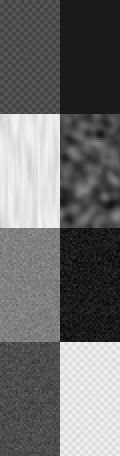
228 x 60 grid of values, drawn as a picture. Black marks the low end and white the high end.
The table splits into 4 rows of 2 panels. Panel 1,1: low, checkered, faint in contrast. Panel 1,2: very low, flat. Panel 2,1: very high, streaked downward, faint in contrast. Panel 2,2: low, blotchy. Panel 3,1: middling, fine-grained, faint in contrast. Panel 3,2: very low, fine-grained, faint in contrast. Panel 4,1: low, fine-grained, faint in contrast. Panel 4,2: very high, checkered, faint in contrast.
